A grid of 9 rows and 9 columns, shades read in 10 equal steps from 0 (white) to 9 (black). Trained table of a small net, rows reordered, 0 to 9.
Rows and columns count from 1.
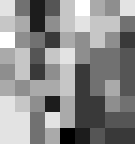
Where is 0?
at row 1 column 6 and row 3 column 1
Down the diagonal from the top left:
1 3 5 2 2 7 7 6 7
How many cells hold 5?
11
